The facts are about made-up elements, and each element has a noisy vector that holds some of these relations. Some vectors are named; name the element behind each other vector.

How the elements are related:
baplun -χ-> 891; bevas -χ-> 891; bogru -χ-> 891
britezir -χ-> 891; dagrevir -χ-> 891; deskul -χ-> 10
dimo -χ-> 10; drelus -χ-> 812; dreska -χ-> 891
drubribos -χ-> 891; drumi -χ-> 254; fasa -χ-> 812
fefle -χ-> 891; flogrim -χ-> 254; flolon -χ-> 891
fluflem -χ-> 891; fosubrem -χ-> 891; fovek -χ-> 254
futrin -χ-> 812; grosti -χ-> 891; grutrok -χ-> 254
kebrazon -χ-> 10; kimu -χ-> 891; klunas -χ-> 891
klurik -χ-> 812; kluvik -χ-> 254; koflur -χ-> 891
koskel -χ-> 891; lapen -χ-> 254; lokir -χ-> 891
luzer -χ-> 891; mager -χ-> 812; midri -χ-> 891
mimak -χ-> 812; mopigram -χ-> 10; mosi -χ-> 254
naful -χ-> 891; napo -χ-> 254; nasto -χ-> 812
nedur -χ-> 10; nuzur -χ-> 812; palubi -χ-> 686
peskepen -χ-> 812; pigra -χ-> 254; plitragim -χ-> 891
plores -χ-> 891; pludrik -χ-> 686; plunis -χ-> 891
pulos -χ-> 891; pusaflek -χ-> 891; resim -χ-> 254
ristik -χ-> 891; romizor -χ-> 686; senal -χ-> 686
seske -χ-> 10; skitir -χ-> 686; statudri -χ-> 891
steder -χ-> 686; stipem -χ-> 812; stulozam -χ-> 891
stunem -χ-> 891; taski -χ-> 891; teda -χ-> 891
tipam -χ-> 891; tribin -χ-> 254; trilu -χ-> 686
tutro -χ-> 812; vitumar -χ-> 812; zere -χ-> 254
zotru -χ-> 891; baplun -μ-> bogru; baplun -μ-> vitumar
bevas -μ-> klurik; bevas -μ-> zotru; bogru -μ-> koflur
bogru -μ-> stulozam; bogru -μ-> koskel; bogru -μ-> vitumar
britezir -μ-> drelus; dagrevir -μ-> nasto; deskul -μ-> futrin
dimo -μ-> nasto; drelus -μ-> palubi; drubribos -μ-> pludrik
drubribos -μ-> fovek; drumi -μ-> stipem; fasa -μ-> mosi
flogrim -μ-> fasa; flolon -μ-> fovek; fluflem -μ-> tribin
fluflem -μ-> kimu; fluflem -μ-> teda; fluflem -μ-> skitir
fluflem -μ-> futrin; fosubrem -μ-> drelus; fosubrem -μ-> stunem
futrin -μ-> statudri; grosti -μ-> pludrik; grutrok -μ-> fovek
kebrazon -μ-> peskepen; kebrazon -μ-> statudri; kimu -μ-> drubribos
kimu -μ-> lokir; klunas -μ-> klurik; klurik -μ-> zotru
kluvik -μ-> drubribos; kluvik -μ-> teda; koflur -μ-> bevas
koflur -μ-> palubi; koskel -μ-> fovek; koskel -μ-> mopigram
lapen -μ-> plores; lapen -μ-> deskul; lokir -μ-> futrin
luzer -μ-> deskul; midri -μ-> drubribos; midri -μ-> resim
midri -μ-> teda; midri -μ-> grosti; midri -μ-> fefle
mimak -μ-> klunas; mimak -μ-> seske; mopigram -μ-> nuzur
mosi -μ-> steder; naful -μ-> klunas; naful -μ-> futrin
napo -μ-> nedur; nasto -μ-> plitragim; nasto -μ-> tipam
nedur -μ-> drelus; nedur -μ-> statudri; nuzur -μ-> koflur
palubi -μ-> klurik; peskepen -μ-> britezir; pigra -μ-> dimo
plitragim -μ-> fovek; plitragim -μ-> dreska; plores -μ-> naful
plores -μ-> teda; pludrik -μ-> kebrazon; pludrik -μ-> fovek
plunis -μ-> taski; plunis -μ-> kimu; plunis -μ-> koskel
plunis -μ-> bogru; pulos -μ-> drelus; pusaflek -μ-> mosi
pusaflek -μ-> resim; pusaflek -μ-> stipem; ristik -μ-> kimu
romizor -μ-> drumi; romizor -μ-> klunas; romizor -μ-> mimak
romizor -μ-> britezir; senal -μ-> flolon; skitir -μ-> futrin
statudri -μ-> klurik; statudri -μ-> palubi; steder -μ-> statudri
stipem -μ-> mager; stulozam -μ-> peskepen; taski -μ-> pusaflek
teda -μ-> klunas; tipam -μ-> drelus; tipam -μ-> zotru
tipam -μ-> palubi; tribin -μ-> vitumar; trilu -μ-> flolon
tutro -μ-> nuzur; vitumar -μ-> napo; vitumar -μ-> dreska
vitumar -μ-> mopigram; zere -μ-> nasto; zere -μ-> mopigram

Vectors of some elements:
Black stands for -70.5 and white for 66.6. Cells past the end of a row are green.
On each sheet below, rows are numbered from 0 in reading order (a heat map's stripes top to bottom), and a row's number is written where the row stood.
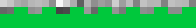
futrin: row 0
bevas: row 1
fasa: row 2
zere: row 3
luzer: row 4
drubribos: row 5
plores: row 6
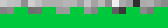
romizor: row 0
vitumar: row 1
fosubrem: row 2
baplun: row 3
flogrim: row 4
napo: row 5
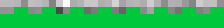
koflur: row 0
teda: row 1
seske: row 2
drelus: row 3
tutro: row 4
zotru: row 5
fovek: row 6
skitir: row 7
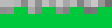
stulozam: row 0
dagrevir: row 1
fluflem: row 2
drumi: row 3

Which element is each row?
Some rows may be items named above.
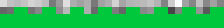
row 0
mopigram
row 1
steder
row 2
stunem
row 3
pigra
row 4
tutro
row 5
klunas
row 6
mager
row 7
grutrok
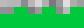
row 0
bogru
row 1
fefle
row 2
stunem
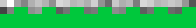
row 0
mager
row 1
dreska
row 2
nedur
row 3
resim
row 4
midri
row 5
nedur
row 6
mosi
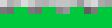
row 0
dimo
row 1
nasto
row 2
palubi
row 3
mimak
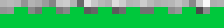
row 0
tipam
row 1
tribin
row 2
pusaflek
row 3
deskul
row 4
kebrazon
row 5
nuzur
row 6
britezir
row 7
seske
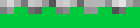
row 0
fefle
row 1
mosi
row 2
pusaflek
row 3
tipam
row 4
stipem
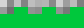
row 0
flolon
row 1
koskel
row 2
luzer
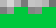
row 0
fefle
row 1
taski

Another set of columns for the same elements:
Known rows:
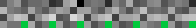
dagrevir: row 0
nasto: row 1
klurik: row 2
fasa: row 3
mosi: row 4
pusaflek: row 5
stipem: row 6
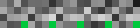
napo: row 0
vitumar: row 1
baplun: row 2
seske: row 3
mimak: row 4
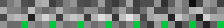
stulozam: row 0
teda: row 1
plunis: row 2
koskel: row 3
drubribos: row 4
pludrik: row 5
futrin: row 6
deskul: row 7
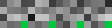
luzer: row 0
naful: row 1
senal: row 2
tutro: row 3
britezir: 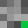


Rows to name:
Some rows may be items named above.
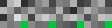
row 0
klunas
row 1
midri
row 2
resim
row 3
koflur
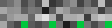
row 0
britezir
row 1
fovek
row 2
kebrazon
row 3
grutrok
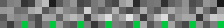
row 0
steder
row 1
palubi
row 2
fosubrem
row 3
dimo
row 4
zotru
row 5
nuzur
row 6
britezir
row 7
mimak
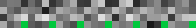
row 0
nuzur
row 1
fovek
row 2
tipam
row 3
bevas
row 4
klunas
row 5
nedur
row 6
bogru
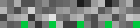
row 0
drumi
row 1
mopigram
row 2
drelus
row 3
palubi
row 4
koflur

